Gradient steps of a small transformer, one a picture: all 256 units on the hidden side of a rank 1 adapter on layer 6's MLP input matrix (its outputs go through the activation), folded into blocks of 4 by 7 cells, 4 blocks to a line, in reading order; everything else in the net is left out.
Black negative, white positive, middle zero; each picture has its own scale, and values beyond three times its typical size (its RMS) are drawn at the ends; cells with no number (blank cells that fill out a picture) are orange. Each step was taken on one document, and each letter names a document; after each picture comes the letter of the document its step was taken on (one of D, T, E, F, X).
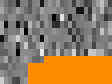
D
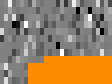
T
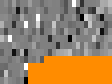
T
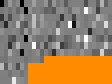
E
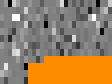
T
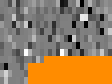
T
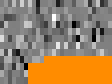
D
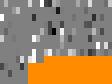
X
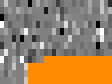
X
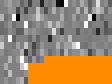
T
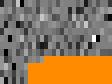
D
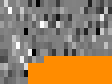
X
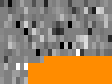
E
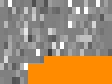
E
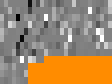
X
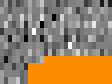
D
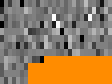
D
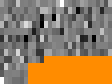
D
